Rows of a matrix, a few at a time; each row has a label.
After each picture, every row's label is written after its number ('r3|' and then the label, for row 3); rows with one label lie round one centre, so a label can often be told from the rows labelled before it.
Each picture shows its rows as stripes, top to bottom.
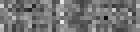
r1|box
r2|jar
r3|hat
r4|box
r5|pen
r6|box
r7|jar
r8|jar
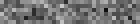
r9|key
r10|box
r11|pen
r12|jar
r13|hat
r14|box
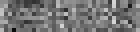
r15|hat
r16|hat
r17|key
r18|jar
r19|key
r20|hat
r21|box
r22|jar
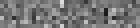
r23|box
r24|box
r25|pen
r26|pen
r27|jar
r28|pen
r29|box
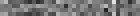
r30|hat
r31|key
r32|pen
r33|hat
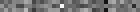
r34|pen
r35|box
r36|pen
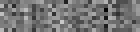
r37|key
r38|jar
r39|pen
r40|jar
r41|pen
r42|box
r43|pen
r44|jar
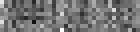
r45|jar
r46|jar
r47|hat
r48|box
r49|hat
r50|jar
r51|key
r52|box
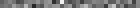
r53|box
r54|pen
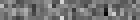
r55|box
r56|jar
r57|pen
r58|pen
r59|box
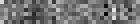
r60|jar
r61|pen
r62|hat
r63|pen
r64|hat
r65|jar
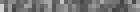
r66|box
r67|jar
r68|jar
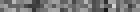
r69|pen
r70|hat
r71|pen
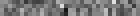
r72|hat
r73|box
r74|key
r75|key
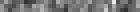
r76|hat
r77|key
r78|key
